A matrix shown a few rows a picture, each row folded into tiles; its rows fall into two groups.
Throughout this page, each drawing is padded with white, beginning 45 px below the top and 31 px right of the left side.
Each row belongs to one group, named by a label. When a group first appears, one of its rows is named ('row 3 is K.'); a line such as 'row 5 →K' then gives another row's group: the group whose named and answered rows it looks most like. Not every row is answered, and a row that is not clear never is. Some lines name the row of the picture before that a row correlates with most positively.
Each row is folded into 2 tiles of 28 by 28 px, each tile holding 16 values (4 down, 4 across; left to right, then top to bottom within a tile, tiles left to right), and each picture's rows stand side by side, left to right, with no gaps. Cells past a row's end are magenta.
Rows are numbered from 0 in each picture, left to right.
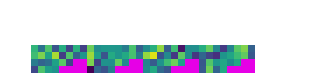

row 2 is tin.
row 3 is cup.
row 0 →tin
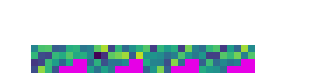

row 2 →tin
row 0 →cup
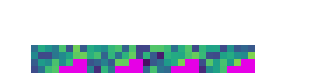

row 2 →cup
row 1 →tin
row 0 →cup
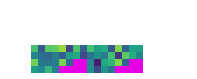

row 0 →tin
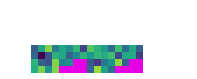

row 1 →tin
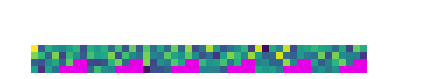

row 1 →tin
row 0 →tin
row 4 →tin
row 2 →tin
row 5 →tin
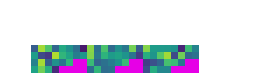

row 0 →cup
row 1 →tin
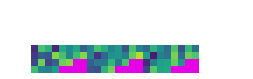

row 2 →cup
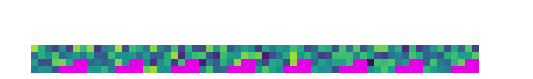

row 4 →cup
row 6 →cup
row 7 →cup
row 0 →tin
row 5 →cup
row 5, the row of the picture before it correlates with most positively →0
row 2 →cup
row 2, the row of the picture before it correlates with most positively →2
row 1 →tin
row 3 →cup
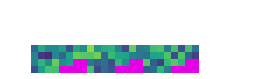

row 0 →cup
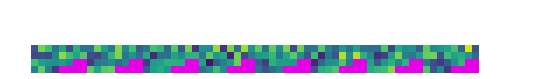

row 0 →cup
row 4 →tin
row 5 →cup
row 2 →cup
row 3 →tin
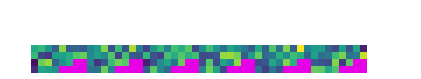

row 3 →cup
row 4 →tin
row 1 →tin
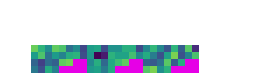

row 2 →cup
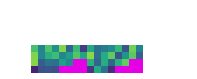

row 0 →tin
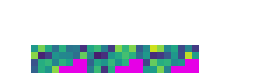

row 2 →cup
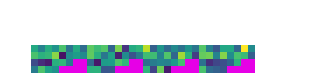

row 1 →tin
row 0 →tin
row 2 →tin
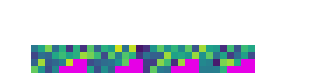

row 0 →cup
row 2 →cup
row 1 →tin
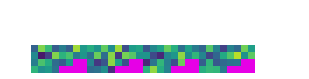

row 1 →tin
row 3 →cup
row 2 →cup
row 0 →cup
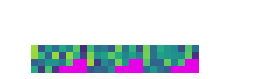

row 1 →tin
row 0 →tin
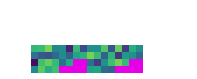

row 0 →cup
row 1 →tin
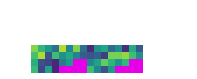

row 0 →tin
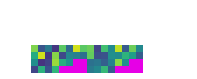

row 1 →tin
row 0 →tin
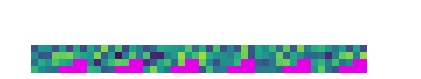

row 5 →cup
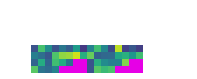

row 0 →cup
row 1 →cup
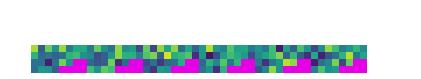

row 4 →tin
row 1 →cup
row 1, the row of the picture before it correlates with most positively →0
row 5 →cup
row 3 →cup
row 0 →tin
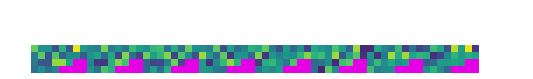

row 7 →cup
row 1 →tin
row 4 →cup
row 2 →tin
